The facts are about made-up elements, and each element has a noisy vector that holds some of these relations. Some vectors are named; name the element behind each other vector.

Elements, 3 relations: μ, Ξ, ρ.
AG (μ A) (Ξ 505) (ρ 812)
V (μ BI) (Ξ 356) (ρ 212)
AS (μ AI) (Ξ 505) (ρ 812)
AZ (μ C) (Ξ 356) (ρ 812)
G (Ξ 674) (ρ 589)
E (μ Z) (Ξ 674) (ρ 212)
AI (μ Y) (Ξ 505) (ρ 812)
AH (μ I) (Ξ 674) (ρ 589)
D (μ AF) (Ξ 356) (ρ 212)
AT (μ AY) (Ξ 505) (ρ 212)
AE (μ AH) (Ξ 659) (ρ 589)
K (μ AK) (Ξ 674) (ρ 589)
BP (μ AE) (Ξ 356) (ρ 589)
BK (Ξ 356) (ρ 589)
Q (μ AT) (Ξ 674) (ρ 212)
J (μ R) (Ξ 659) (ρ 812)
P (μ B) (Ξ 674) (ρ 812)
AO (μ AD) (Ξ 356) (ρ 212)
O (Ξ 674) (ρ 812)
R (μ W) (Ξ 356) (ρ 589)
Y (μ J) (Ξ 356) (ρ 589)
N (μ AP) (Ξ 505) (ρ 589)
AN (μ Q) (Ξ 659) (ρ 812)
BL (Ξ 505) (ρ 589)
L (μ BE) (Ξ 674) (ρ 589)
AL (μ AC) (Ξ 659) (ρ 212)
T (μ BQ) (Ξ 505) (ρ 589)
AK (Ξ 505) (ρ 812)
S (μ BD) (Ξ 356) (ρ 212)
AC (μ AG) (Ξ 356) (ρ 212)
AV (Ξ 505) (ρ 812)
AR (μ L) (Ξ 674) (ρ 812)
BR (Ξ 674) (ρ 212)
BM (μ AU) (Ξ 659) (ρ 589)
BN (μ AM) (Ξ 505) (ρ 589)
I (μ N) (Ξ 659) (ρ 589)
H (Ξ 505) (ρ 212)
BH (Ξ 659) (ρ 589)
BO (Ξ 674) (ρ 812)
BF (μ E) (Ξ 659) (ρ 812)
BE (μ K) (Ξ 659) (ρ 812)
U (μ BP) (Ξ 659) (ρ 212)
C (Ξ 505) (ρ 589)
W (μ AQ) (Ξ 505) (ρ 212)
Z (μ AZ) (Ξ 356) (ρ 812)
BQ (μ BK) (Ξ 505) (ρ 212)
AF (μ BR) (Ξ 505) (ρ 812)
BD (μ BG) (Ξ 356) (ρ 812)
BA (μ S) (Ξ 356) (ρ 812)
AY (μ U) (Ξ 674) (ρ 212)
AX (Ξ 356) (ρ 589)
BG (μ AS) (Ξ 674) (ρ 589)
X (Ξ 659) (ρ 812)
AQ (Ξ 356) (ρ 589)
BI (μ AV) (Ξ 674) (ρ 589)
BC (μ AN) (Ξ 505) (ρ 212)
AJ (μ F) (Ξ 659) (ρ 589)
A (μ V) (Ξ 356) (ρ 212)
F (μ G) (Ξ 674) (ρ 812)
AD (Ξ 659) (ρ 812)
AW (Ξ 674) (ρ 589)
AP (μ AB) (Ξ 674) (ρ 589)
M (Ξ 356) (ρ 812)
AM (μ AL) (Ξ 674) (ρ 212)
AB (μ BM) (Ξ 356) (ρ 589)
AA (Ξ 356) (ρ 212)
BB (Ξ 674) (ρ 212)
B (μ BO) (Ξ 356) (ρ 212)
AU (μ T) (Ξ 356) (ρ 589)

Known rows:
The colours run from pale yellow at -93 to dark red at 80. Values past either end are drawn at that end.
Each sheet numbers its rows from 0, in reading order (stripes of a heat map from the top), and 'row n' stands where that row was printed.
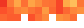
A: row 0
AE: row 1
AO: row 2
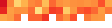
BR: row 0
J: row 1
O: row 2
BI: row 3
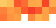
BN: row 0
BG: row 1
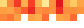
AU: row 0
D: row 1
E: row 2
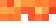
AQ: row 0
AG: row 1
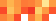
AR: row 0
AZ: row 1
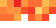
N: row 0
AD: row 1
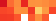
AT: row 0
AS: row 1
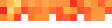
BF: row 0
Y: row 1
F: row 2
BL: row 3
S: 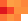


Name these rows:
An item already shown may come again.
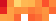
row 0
BR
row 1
I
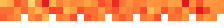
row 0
AJ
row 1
T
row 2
O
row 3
AE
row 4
H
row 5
O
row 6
AH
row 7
S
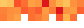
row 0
BN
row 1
AH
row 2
BA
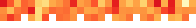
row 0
W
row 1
P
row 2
G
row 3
AQ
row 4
E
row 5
T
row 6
B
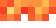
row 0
AK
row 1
M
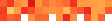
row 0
AV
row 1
BB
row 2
BQ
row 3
BD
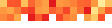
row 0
BK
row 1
AN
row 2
BP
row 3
BO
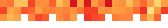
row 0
C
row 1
AL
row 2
AP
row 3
BC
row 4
R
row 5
AF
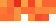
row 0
G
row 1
AM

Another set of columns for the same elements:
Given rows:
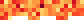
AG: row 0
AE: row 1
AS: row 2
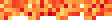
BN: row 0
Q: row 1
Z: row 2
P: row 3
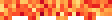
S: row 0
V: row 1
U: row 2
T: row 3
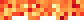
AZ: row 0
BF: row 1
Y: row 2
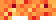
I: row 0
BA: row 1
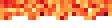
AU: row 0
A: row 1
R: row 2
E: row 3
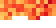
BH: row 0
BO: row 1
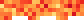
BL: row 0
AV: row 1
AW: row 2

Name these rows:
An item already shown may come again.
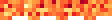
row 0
BF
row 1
AH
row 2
AP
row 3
AF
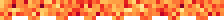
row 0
AH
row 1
AE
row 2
BB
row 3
B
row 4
BP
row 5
W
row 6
I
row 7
AO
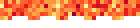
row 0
BR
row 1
M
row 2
BG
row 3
G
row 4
AM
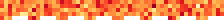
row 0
AK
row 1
J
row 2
BK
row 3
BI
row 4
AD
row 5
I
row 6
AL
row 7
BC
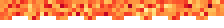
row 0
O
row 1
R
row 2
BQ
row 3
S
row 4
M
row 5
C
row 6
AQ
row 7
AE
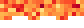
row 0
AJ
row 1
I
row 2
AQ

